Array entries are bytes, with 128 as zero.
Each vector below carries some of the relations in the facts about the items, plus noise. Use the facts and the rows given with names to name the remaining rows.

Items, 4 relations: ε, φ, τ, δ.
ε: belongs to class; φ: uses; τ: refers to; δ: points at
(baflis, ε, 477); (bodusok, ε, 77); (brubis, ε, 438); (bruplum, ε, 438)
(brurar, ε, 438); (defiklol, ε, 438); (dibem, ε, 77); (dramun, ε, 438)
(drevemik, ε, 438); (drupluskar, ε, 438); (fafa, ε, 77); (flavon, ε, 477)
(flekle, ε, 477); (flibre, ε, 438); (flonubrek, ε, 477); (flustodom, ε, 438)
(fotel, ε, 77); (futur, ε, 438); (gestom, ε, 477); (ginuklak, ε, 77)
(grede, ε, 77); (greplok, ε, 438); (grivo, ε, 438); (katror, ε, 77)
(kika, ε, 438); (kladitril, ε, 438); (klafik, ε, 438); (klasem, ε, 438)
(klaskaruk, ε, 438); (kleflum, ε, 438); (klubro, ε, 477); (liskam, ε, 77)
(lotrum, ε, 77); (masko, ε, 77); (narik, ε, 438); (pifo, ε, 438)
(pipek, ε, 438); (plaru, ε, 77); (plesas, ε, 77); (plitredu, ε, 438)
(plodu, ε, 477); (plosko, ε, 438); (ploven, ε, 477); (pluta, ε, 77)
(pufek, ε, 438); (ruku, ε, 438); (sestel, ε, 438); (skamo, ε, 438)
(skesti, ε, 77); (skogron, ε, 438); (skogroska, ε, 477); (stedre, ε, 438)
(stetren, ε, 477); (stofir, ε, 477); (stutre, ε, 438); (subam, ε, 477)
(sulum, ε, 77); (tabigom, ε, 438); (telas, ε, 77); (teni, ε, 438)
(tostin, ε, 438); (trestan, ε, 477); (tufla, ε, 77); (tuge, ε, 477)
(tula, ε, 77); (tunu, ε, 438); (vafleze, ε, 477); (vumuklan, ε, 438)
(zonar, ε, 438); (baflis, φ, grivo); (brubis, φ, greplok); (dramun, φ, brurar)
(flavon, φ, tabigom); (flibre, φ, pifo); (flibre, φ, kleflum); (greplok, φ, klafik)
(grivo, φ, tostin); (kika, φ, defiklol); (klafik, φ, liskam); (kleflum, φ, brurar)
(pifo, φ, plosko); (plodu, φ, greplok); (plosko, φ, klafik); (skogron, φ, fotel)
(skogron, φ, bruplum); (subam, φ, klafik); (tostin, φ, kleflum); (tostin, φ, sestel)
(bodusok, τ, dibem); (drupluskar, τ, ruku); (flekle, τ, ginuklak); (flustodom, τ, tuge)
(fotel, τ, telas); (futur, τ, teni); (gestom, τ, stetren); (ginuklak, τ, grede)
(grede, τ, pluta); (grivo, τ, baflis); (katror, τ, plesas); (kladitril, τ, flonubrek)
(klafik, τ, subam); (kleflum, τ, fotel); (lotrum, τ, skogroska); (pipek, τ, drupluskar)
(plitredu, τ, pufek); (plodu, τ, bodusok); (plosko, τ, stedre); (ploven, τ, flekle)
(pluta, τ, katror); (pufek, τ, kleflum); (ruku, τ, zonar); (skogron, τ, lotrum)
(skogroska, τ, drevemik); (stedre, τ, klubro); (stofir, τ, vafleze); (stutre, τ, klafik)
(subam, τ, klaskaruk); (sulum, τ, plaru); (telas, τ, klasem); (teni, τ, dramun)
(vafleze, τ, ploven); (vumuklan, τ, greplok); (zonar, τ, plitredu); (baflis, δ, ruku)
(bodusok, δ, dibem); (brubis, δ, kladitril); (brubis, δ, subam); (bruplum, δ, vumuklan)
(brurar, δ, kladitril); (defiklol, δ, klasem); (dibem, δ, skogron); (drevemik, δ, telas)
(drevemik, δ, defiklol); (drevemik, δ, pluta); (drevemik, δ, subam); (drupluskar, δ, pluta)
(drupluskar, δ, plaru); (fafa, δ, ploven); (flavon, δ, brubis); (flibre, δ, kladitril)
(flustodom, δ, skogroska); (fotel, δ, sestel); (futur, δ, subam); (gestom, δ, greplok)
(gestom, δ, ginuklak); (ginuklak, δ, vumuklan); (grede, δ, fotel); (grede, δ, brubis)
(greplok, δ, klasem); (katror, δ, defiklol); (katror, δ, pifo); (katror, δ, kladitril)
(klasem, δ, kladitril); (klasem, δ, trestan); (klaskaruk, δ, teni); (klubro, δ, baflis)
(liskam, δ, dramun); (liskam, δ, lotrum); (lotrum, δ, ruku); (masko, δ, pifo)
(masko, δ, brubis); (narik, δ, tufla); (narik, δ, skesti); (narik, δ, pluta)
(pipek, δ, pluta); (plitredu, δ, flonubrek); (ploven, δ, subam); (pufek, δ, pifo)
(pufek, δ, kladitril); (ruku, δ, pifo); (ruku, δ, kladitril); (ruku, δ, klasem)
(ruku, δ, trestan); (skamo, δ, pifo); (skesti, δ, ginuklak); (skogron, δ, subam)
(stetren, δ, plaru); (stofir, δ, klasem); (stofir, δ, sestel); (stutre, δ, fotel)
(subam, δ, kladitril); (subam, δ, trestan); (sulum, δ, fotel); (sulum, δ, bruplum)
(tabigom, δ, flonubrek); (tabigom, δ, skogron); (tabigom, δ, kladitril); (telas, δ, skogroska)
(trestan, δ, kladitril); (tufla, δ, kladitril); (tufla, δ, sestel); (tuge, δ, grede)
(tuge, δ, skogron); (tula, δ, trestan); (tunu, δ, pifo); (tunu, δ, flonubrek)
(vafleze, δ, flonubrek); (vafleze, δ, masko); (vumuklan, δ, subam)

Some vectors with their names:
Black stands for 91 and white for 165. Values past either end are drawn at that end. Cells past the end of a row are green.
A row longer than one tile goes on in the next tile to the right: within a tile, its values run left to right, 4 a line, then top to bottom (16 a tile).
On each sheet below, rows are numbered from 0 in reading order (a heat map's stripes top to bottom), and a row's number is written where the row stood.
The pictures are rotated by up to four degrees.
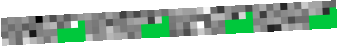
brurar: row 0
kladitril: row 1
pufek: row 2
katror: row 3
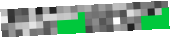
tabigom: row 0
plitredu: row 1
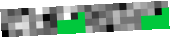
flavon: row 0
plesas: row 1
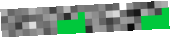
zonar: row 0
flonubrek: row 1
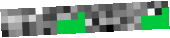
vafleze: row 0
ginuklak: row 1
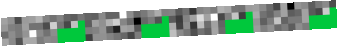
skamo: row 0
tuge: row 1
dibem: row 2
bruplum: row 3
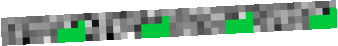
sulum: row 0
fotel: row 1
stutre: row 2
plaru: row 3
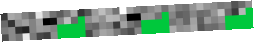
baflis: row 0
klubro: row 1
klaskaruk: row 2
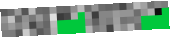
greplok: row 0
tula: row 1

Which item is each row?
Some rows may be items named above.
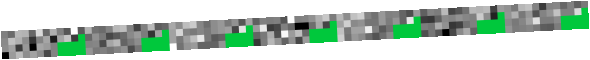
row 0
subam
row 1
zonar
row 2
stedre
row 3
skogroska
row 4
stedre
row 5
pluta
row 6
plosko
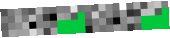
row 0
trestan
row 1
plodu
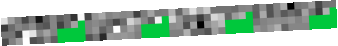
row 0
kika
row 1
kleflum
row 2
klafik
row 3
drevemik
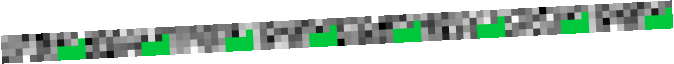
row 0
defiklol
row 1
grede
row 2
klasem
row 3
ruku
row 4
flekle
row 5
bodusok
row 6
skogron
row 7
ruku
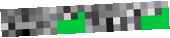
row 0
ginuklak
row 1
bodusok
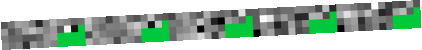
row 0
liskam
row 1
teni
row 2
trestan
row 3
ploven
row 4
vafleze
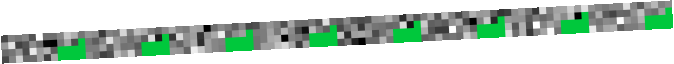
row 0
skogroska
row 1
masko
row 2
brubis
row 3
trestan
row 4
ginuklak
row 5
lotrum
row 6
telas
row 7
flustodom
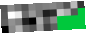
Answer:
ploven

